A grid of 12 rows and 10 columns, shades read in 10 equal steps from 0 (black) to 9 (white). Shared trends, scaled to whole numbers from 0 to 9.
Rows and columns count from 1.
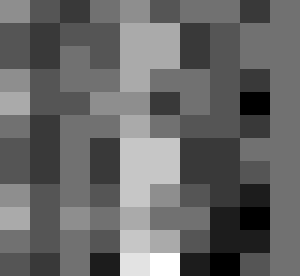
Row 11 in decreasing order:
7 6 4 4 4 3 3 3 1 1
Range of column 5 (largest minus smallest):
3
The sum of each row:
36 36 37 39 35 36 37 36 37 37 36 35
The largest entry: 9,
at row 12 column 6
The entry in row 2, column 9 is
4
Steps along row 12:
down up down up up down down up up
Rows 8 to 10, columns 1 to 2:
3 2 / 5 3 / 6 3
